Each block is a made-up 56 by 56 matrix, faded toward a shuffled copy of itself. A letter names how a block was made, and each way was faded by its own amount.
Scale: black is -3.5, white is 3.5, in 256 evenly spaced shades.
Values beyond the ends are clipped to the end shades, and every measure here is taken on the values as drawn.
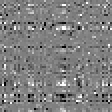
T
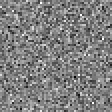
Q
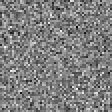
Q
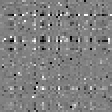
T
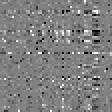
T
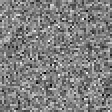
Q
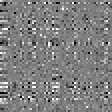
T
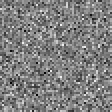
Q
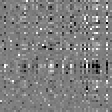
T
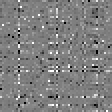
T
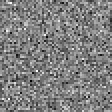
Q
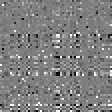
T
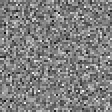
Q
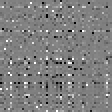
T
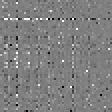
T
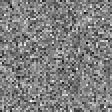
Q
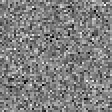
Q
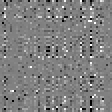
T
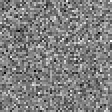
Q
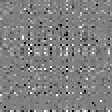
T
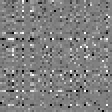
T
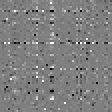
T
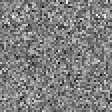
Q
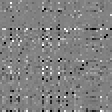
T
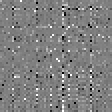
T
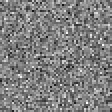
Q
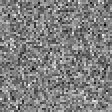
Q
